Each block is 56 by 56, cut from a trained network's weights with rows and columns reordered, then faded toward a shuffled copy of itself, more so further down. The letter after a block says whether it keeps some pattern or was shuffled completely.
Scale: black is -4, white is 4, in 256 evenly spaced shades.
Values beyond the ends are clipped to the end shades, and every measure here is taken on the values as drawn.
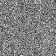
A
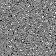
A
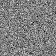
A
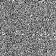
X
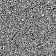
A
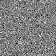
X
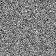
A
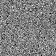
A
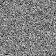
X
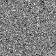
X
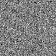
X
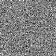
X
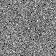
A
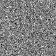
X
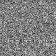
X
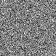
A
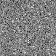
A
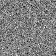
A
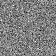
A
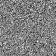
A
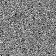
A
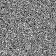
A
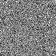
A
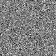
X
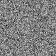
A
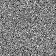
A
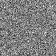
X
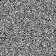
X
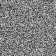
A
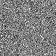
A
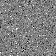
A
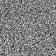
X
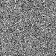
X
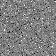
A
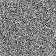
A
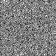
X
